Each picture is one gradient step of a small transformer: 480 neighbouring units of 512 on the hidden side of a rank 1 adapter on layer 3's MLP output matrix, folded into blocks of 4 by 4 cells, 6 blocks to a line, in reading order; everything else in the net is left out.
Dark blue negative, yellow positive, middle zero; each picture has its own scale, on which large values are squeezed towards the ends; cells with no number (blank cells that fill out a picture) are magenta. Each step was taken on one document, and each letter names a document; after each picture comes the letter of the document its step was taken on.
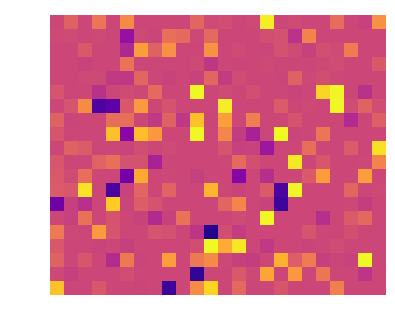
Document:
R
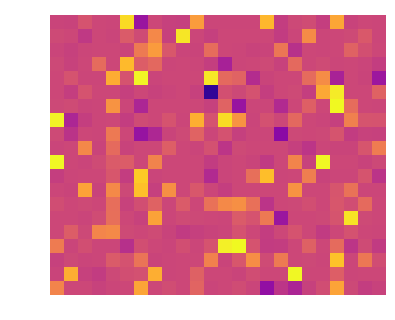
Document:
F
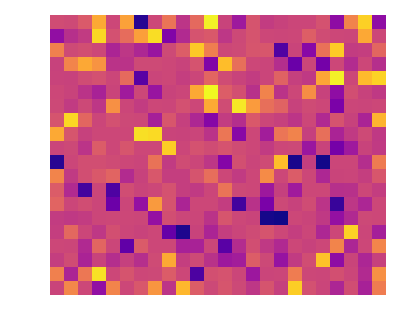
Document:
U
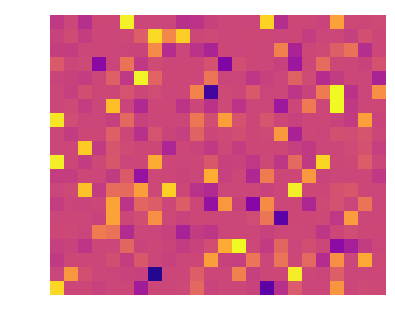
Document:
F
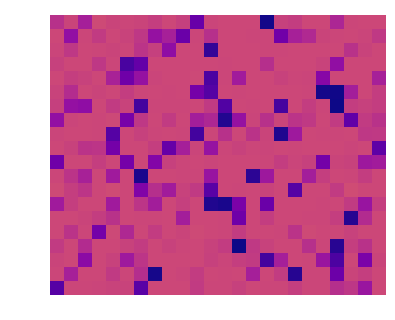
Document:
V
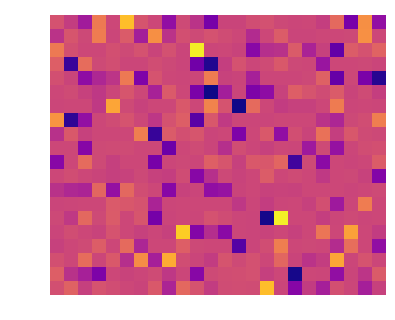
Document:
U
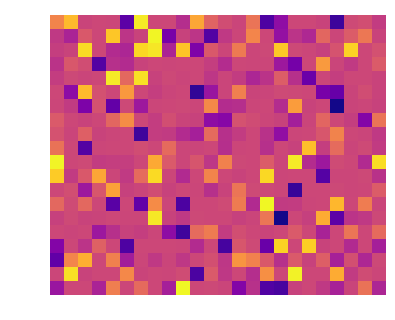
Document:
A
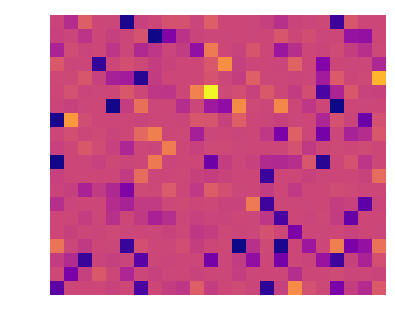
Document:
F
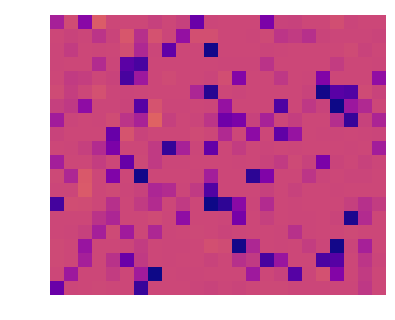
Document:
V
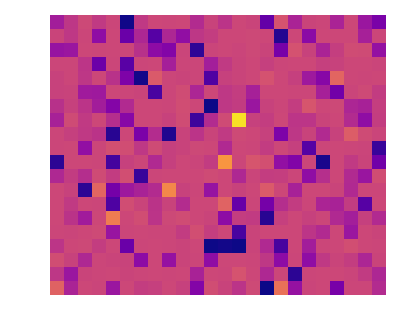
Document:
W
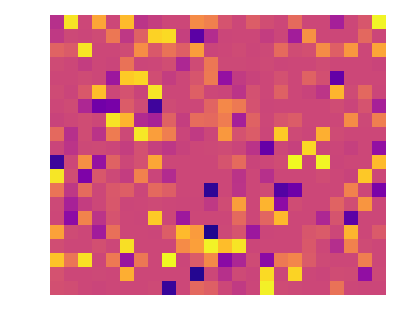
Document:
R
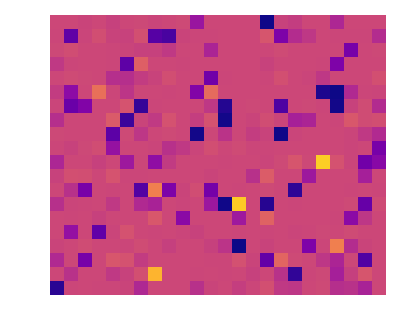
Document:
V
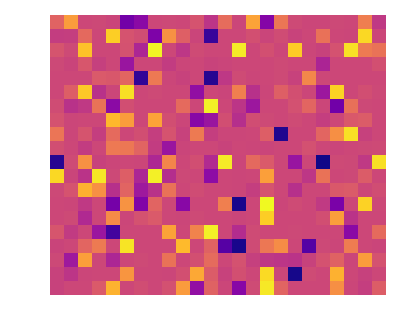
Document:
A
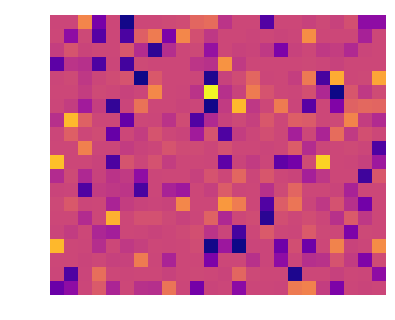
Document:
W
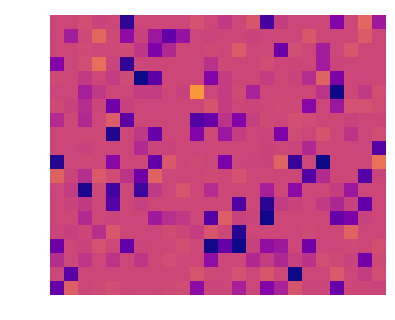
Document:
W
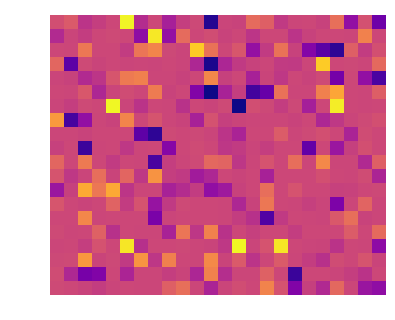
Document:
U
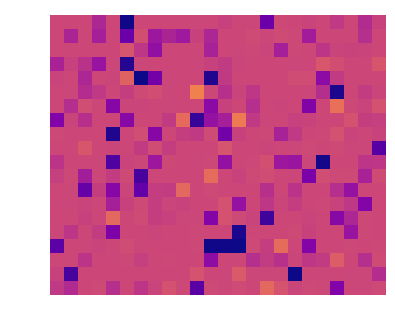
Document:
W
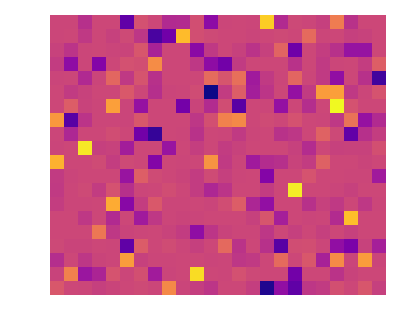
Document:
F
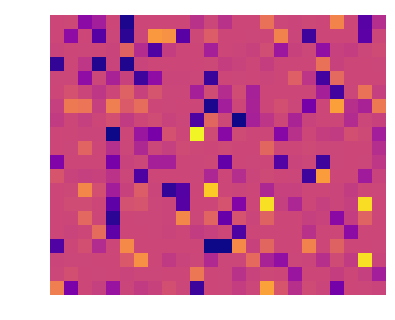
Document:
W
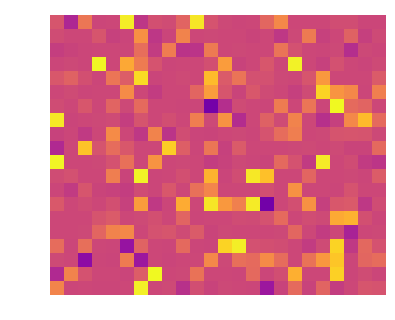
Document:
F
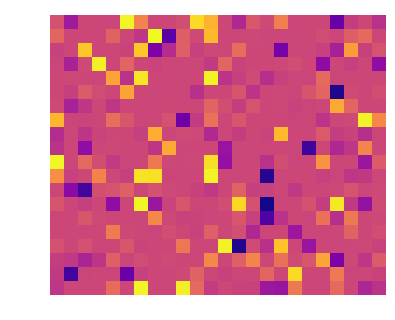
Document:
A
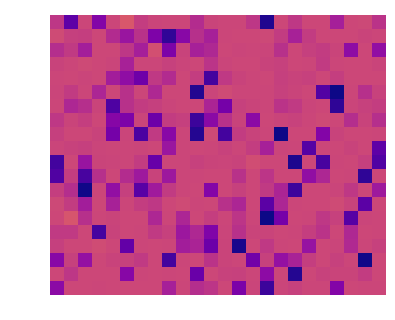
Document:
R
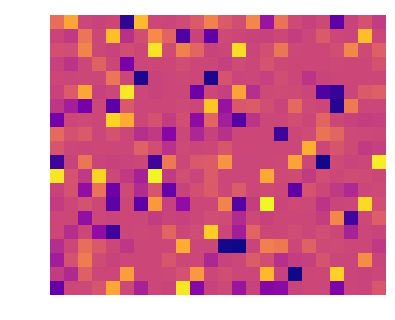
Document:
A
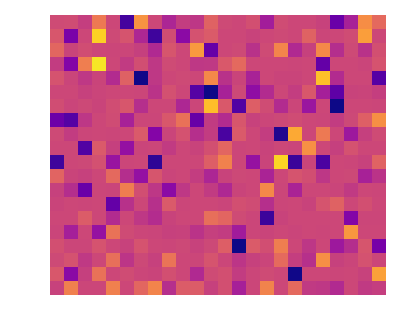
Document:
U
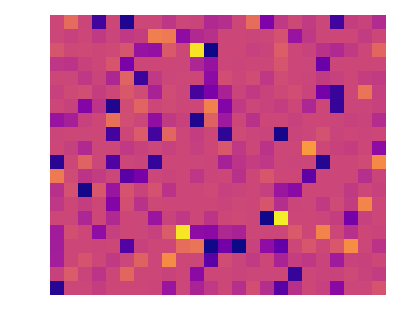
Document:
R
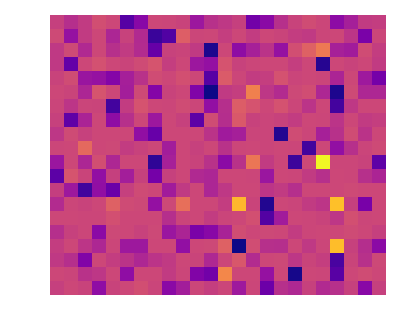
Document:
U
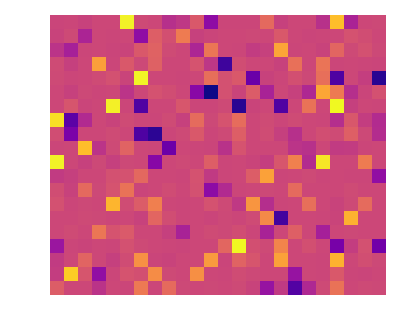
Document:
F
